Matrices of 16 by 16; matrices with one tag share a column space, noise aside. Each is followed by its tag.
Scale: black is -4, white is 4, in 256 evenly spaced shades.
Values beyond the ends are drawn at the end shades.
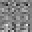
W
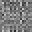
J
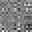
W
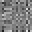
J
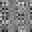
J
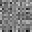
J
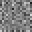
J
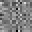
J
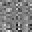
W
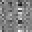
J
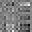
W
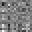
W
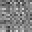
J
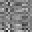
W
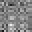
W
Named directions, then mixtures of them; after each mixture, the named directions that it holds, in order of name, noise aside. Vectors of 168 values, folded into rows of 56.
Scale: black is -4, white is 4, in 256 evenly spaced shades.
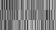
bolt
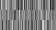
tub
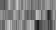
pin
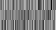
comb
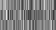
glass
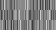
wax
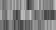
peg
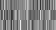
wax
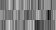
comb, pin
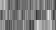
glass, pin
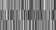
glass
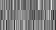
comb, glass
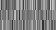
tub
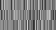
bolt, comb, wax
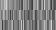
comb, glass, tub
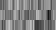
comb, pin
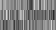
glass, peg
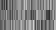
bolt, pin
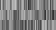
bolt, peg, tub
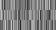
wax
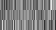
comb, tub
